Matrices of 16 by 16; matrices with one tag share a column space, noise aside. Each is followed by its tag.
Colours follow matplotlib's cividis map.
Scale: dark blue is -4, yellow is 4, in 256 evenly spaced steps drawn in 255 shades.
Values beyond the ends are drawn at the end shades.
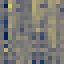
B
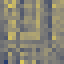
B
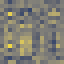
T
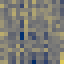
B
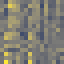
B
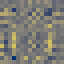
T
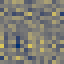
T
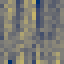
B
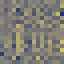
T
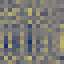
T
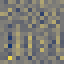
T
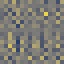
T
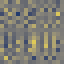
T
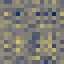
T
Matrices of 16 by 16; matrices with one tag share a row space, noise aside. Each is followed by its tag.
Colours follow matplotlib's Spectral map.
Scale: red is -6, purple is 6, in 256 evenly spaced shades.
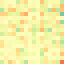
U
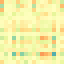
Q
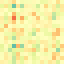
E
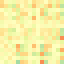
U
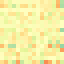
U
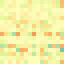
U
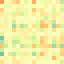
Q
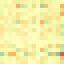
U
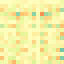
U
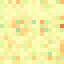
U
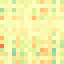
Q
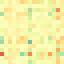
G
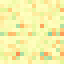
U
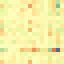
G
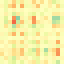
E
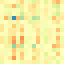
E
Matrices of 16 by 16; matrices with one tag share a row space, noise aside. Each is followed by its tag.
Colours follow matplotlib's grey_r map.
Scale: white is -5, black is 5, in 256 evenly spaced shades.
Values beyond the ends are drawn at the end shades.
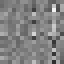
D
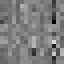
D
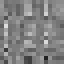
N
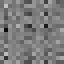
N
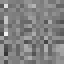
N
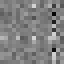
D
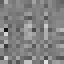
N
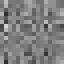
N
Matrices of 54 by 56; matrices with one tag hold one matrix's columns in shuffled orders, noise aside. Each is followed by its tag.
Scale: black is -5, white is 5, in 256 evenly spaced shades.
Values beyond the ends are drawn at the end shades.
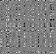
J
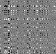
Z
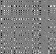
Z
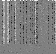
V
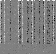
V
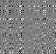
Z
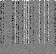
V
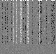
V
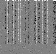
V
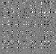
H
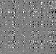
H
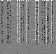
V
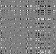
Z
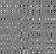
Z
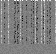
V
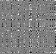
J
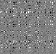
H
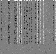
V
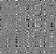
J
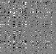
H
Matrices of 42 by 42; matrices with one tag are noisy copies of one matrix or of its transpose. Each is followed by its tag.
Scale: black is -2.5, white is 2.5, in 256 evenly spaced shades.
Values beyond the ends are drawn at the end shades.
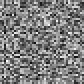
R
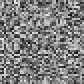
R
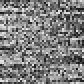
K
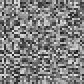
R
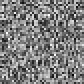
R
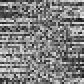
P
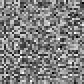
R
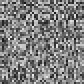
R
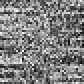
K
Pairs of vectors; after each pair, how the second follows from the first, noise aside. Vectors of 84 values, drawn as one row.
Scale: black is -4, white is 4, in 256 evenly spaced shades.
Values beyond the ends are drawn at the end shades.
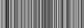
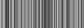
copied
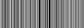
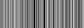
reversed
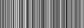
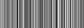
reversed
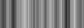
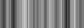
copied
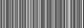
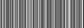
copied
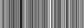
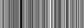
copied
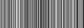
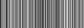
reversed
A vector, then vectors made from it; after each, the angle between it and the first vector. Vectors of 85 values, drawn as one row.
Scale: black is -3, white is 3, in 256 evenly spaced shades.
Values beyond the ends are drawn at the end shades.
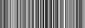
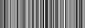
nearly parallel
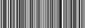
orthogonal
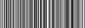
orthogonal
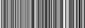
partly aligned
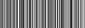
orthogonal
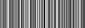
partly opposed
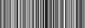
nearly parallel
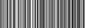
orthogonal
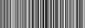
nearly parallel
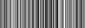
nearly parallel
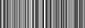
partly aligned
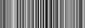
nearly parallel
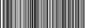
orthogonal
